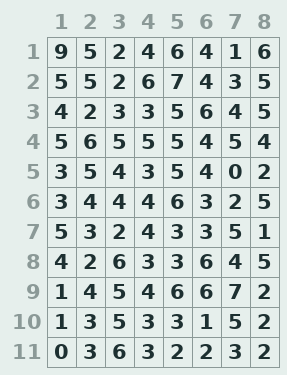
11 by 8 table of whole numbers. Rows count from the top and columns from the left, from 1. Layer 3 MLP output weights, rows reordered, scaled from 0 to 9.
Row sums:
37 37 32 39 26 31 26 33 35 23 21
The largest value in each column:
9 6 6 6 7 6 7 6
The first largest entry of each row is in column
1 5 6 2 2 5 1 3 7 3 3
